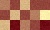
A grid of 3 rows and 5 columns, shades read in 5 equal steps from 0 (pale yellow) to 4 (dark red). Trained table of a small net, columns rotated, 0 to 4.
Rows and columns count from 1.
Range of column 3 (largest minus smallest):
2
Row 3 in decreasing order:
4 4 3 2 1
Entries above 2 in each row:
3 2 3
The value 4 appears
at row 3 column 2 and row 3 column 5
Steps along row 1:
up down up same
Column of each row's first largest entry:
2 1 2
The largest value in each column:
3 4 3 3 4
